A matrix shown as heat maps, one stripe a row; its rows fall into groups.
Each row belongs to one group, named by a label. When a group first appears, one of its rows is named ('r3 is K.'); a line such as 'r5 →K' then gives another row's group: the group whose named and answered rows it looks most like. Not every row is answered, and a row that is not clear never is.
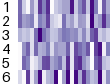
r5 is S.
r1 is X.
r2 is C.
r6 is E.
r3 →X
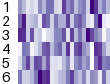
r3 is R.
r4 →S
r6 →X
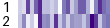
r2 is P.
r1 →E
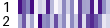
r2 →P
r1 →C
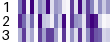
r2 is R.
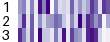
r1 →P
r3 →R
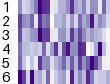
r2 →C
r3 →X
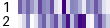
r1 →R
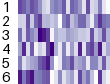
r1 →R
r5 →X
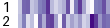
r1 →S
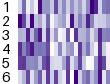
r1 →P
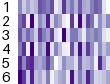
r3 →R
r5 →C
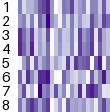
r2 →P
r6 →C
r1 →X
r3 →C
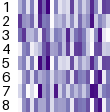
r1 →P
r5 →P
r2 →C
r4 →S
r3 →S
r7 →P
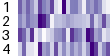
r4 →P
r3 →R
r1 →R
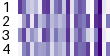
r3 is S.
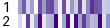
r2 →E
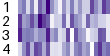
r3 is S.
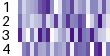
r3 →X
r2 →S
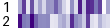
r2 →R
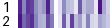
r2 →R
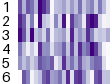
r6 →S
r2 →R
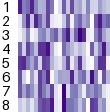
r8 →X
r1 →R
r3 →S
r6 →X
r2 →E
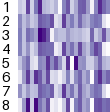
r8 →E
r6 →E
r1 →E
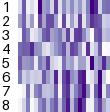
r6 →S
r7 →E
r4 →R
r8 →S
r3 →S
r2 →P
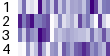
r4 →E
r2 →C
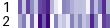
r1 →C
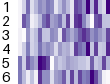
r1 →E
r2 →S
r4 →E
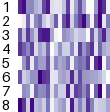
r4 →C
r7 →E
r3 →C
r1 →S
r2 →E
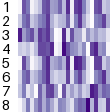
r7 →P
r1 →S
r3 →R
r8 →E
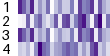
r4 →X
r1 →C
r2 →E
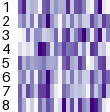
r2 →P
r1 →S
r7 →C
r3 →E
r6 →P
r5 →S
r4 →X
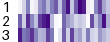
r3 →R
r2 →C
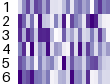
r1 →E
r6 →R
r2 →R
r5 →R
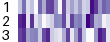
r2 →R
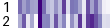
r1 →R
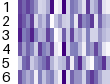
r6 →R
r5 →S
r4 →R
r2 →C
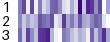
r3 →C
